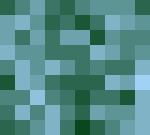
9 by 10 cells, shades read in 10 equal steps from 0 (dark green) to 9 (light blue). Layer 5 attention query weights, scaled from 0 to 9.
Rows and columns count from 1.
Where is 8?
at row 7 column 3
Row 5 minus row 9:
2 4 0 0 2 3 2 -1 -3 0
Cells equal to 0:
1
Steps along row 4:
down same down same same up down down up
